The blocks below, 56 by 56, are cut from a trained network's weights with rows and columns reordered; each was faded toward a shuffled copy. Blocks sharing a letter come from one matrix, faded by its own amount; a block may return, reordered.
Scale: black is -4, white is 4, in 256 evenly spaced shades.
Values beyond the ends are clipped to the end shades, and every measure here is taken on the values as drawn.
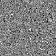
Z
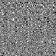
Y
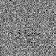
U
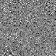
Z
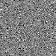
Z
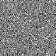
Y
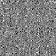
Y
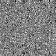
Z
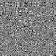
Y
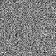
U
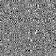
Y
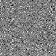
Z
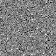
Z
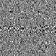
Y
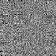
U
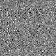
Z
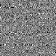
Y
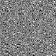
Y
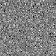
Z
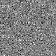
Z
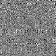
Y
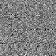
U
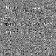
Y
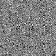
Z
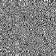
Y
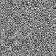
U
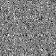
Z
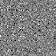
Y
